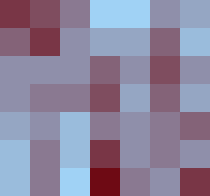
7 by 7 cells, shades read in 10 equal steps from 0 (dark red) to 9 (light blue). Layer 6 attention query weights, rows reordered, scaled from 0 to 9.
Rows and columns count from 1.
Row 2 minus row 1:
2 -1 1 -2 -2 -2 1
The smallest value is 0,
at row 7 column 4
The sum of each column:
41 32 47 30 46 33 40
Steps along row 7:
down up down up up down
